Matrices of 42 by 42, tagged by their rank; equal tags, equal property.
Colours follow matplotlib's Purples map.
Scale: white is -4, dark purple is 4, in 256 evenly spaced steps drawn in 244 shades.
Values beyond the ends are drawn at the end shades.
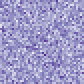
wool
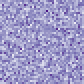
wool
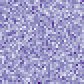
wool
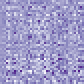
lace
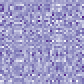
lace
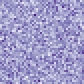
wool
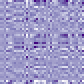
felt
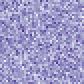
wool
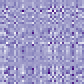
felt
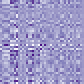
felt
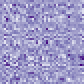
lace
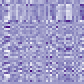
felt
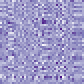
lace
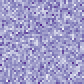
wool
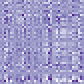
felt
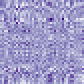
lace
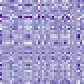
felt
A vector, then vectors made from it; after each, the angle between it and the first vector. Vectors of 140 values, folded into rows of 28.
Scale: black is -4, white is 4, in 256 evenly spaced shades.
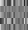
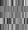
nearly opposite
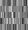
partly aligned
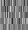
partly aligned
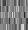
orthogonal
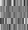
nearly parallel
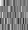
partly aligned
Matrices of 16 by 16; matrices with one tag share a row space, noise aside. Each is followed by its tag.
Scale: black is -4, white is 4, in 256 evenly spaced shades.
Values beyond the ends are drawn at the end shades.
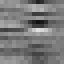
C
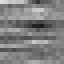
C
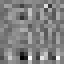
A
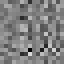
A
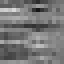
C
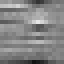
C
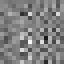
A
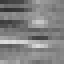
C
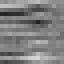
C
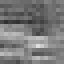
C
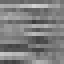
C
